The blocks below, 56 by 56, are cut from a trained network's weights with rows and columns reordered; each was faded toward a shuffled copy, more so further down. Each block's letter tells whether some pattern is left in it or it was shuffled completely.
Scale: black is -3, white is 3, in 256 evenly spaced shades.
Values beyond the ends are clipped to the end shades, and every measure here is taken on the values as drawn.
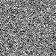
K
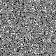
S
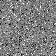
S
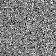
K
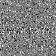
K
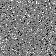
S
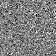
K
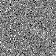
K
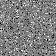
S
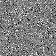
S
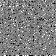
K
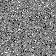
S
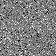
S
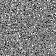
S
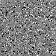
K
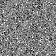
K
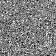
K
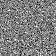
S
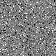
S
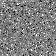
S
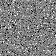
S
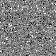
K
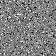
S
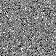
K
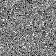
S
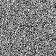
S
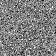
S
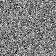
S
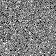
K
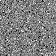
S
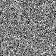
S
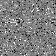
K
